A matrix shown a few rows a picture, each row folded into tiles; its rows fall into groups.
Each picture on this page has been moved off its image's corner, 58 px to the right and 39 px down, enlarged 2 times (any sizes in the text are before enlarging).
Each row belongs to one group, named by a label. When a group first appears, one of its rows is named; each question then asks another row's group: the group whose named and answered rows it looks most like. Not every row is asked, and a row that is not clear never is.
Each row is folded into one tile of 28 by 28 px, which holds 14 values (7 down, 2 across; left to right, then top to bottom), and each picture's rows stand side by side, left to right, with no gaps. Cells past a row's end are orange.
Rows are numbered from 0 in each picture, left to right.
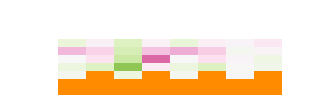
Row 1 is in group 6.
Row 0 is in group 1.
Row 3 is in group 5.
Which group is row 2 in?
1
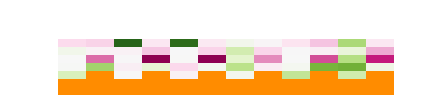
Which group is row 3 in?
6
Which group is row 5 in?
6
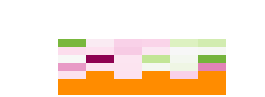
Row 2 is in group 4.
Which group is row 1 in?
5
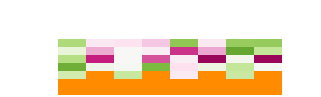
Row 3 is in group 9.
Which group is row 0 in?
6
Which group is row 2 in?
1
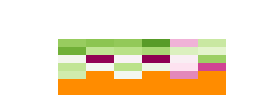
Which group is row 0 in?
9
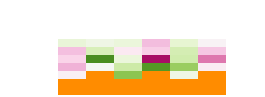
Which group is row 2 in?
6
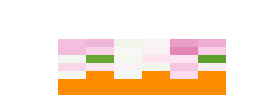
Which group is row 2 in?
5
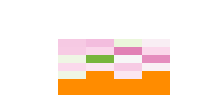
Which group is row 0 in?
5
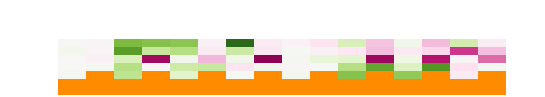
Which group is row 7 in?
1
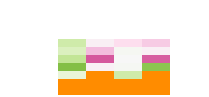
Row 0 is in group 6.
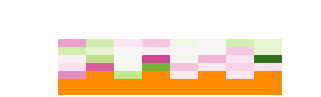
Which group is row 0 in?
4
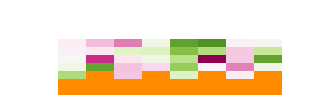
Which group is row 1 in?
4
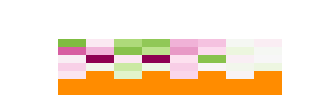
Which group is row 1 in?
9
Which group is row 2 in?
5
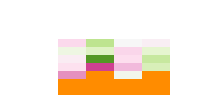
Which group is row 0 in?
4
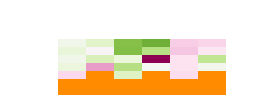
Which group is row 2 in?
5
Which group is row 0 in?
4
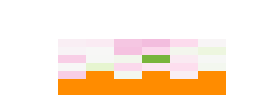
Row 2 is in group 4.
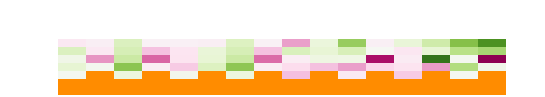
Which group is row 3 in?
6
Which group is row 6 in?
4
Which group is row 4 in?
4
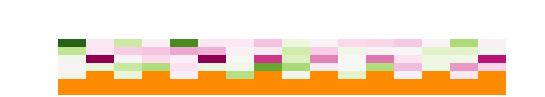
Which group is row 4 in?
6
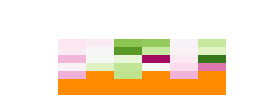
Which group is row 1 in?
9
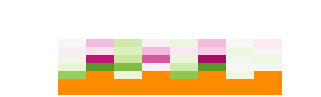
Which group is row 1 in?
6
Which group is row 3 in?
5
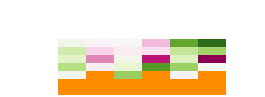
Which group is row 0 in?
6
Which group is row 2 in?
9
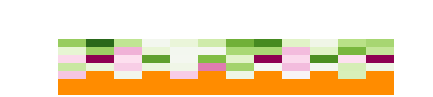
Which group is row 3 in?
9
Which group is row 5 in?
9
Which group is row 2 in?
4
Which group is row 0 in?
9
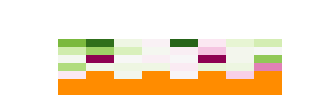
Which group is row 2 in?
1
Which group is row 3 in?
4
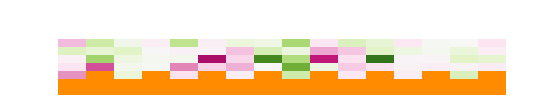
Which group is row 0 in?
4
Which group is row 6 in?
4
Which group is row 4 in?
6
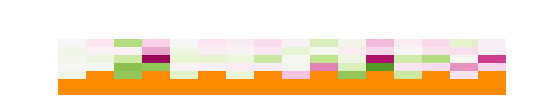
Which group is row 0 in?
5
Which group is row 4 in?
4
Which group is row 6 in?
5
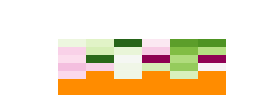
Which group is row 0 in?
4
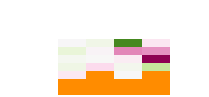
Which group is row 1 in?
1
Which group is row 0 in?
4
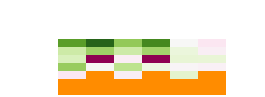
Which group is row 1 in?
9
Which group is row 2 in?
5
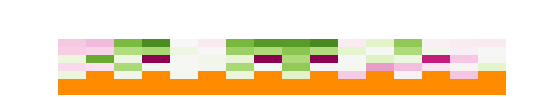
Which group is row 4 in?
9
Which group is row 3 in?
9
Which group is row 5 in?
4
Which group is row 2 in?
5
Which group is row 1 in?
9
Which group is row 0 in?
5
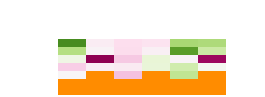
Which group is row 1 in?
5
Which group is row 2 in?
9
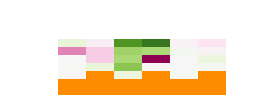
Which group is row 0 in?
1
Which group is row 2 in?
5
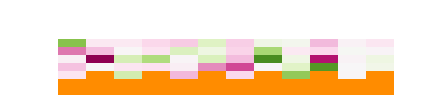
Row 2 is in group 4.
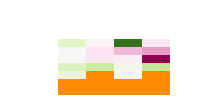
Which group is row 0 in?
1
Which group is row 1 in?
1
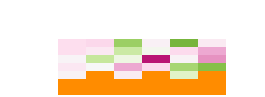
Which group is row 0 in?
5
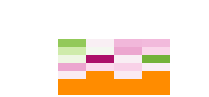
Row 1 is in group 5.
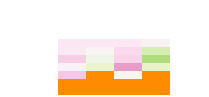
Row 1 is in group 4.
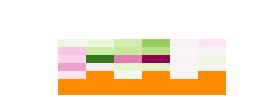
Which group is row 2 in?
5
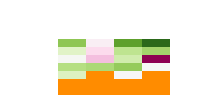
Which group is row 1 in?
9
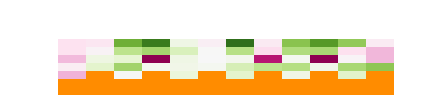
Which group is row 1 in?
9
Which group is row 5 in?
1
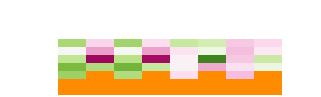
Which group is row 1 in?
6
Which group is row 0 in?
6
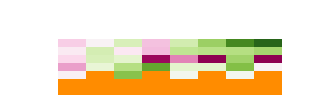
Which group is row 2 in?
9
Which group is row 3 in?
9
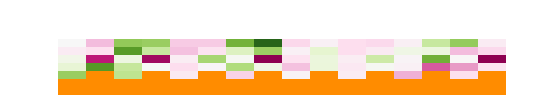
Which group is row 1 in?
9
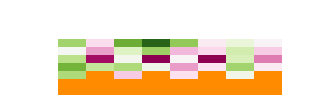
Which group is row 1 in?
9
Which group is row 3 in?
6
